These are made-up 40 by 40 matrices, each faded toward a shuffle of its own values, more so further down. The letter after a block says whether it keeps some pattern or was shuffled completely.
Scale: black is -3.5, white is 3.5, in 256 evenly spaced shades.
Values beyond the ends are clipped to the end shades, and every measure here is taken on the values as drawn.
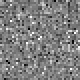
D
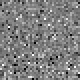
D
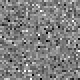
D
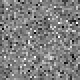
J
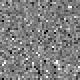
D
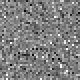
D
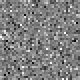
D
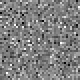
J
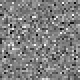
D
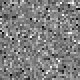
J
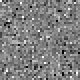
D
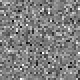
D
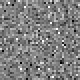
D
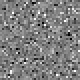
D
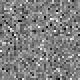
J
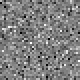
J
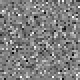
D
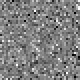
D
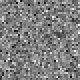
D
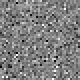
D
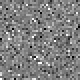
D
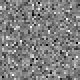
D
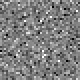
D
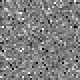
D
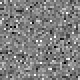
J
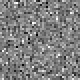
D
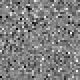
J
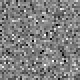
J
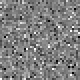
J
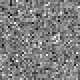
D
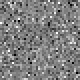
J
